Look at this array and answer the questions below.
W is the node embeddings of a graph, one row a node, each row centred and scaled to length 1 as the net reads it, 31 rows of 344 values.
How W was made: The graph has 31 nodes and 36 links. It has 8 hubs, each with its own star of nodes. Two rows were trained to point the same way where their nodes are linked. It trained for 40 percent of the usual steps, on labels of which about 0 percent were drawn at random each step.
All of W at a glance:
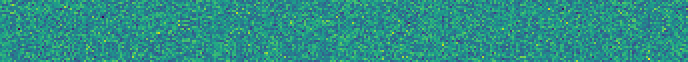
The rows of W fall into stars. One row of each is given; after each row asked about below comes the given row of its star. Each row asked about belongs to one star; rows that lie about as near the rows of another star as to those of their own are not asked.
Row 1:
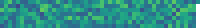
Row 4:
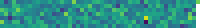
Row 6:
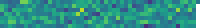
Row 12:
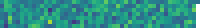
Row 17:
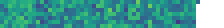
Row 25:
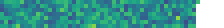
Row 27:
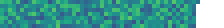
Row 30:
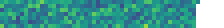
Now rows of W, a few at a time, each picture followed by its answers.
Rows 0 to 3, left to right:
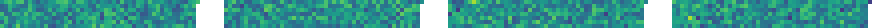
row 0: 17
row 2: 6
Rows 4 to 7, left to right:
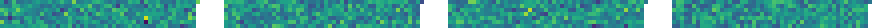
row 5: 27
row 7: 12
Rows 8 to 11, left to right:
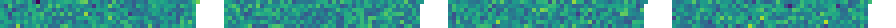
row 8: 17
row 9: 27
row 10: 4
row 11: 30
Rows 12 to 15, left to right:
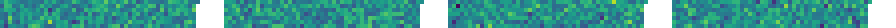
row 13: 27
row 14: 1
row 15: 25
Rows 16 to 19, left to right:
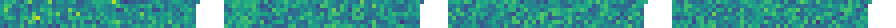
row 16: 12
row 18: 30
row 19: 4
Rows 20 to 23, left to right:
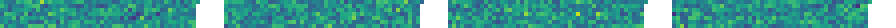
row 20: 6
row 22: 25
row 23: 1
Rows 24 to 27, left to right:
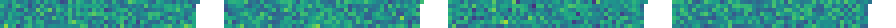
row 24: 4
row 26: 27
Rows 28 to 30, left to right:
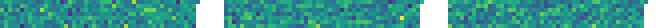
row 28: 12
